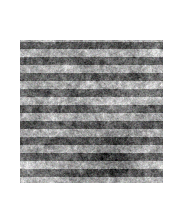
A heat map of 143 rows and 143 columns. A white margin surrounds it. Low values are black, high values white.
Average level on the scale: 50%. Ninth with the lowest average: bottom middle. Stripes: horizontal, repeating 9 times.
